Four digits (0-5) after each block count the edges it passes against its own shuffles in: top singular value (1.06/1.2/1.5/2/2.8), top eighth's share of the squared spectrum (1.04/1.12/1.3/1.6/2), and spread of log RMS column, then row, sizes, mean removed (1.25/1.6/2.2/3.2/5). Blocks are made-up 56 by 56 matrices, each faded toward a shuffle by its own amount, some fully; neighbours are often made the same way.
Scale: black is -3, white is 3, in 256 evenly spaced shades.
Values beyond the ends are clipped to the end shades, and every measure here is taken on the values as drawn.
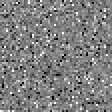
2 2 0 0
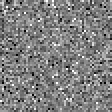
3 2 0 0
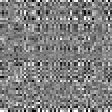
5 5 4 4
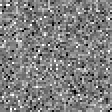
0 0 0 0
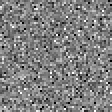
0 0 0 0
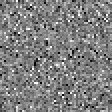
0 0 0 0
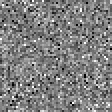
0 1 0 0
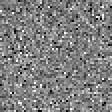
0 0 1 0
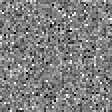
0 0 0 0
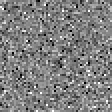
0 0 0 0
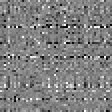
4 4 2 3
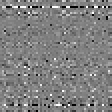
4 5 1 3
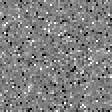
1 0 0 0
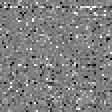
3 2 1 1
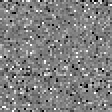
2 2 0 1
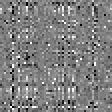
4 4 3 2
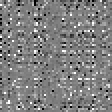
4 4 3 2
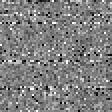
1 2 0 3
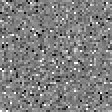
0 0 0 0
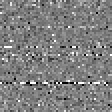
3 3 0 3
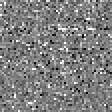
1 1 0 2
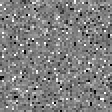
0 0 1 0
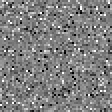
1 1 0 1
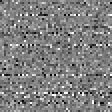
2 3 0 3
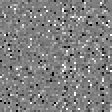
2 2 1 1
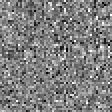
3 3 2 1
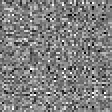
4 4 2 2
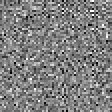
4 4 2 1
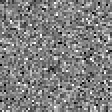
1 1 0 0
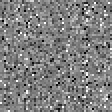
1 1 2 0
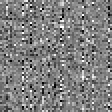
2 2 4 0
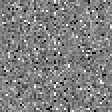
1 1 1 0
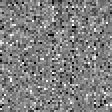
1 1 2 0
